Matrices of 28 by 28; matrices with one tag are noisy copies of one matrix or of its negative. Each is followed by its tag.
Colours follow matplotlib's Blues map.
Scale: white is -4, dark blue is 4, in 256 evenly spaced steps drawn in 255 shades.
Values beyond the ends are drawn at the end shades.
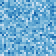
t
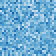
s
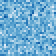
t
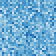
s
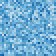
t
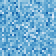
s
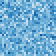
t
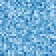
t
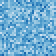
t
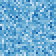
t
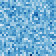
t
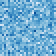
t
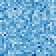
t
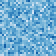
t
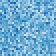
s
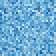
s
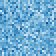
s
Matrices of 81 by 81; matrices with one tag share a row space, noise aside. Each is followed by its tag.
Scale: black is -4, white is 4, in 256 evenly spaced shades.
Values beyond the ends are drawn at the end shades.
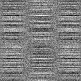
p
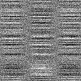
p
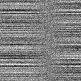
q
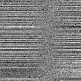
q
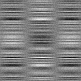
p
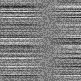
q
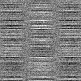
p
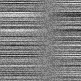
q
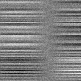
q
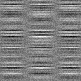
p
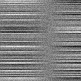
q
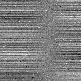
q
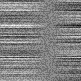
q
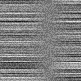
q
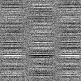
p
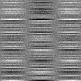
p
